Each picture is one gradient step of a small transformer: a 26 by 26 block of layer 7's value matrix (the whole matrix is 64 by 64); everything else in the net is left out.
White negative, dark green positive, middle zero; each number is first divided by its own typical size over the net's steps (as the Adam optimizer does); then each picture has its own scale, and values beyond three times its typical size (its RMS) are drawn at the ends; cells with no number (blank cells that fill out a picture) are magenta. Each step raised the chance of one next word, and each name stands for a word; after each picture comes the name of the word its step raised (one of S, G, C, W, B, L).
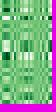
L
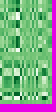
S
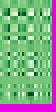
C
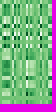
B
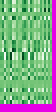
L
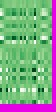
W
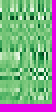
L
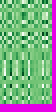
B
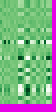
W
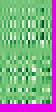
W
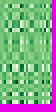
S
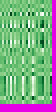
S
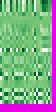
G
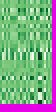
L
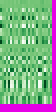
S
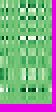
W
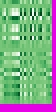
C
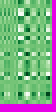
C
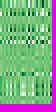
C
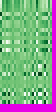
G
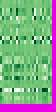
W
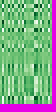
S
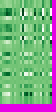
C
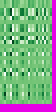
C
